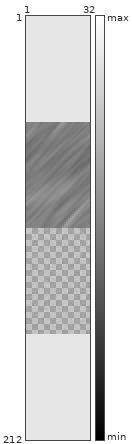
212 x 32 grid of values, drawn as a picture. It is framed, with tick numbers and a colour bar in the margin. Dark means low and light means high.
The table splits into 4 rows of 1 panel. Panel 1,1: very high, flat. Panel 2,1: middling, slanting up to the right, faint in contrast. Panel 3,1: high, checkered. Panel 4,1: very high, flat.
